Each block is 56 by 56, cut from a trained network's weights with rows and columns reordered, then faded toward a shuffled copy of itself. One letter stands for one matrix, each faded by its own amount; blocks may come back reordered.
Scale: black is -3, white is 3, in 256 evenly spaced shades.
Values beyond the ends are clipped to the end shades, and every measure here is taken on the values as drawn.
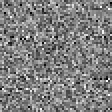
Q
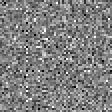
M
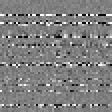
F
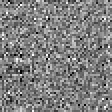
M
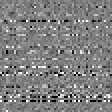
F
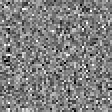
M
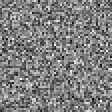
Q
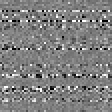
F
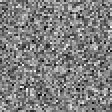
Q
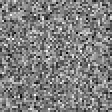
Q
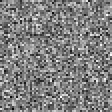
Q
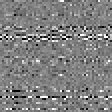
F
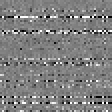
F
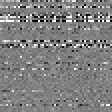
F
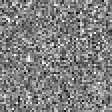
Q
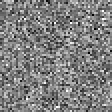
Q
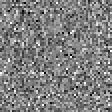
M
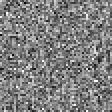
Q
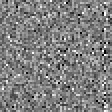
M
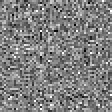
M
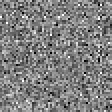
M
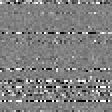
F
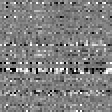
F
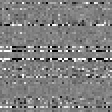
F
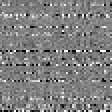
F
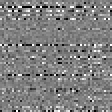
F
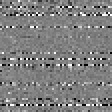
F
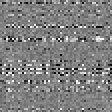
F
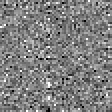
M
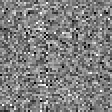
M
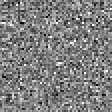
M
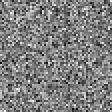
Q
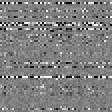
F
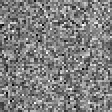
Q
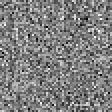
Q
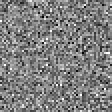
Q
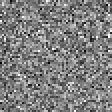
Q
